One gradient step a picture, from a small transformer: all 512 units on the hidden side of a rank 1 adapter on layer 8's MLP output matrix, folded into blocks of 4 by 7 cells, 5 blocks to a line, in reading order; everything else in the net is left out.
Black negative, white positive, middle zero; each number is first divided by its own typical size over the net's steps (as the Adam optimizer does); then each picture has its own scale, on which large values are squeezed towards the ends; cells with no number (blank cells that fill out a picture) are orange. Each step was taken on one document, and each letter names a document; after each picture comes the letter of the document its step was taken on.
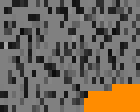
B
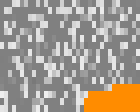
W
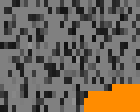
B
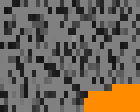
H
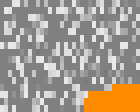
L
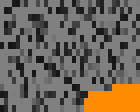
H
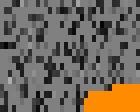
B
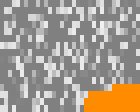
W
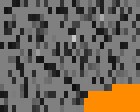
H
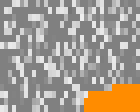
W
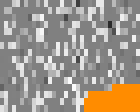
W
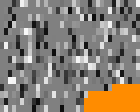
B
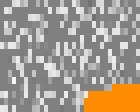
L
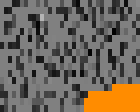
H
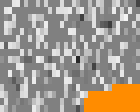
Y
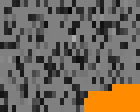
Y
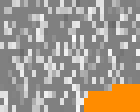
W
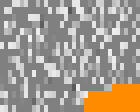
L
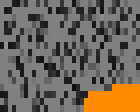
H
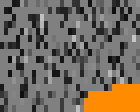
H
